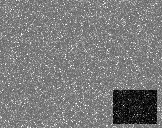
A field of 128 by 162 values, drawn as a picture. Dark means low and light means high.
An odd patch, lower than its surroundings, sits in the bottom right. The bottom right is the ninth with the lowest average. There are no regular stripes. Neither half mirrors the other. On average the colour sits 50% of the way up the scale.
